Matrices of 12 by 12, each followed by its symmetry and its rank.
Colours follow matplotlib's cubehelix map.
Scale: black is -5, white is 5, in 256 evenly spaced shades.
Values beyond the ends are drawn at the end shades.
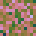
neither, full rank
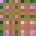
symmetric, rank one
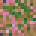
neither, full rank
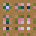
symmetric, rank one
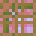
symmetric, rank two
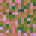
neither, full rank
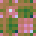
symmetric, rank two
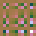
symmetric, rank one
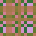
symmetric, rank one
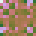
symmetric, rank two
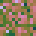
neither, full rank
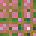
symmetric, rank two
